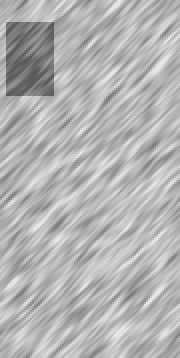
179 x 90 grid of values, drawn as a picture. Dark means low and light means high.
Grain: diagonal, up to the right. Mirror symmetry: none. Ninth with the lowest average: top left. Odd patch: lower, in the top left. Average level on the scale: 70%.
